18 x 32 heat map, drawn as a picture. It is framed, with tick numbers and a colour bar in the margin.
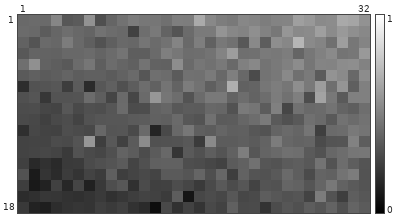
There is an overall slope up to the top right. No regular stripes run through it. The ninth with the highest average is the top right. The histogram is bell-shaped. The halves do not mirror each other. No single row or column stands out from its neighbours.
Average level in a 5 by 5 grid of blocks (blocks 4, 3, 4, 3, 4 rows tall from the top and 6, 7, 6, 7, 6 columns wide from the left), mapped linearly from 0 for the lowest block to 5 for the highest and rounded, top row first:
3 3 4 4 5 | 2 3 3 4 4 | 1 2 3 3 3 | 1 2 2 3 3 | 0 1 1 2 2
